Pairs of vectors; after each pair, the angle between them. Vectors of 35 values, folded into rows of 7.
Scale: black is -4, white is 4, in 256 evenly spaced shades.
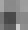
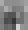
nearly parallel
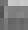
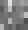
partly aligned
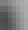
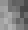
nearly opposite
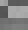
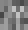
partly aligned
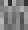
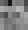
partly aligned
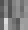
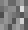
orthogonal
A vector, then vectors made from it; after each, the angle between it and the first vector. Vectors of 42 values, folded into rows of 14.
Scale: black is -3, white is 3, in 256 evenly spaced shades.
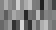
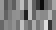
partly aligned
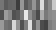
nearly opposite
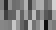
partly opposed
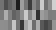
nearly opposite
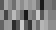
nearly parallel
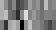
partly opposed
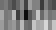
partly aligned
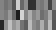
orthogonal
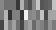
partly opposed
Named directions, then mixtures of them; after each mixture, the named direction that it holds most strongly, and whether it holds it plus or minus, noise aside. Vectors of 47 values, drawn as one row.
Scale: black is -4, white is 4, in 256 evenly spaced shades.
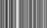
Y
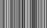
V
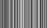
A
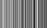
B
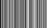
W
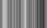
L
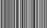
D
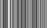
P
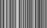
D, minus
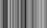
L, minus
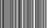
D, minus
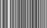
P, plus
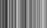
L, minus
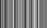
W, plus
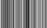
W, minus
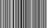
A, minus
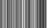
V, minus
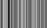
P, minus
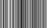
P, plus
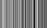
B, plus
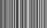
D, plus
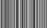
D, plus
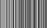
B, plus
